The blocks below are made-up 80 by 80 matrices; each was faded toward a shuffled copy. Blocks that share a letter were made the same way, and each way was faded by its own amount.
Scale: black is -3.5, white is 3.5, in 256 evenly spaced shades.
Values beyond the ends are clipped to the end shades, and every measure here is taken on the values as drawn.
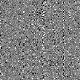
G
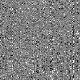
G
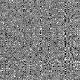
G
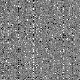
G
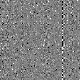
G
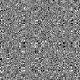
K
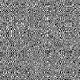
K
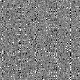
G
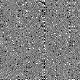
G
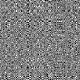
K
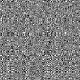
K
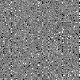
G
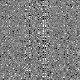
G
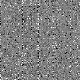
G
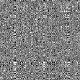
K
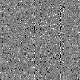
G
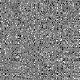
G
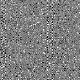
G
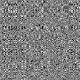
K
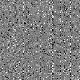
G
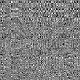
K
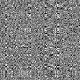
K
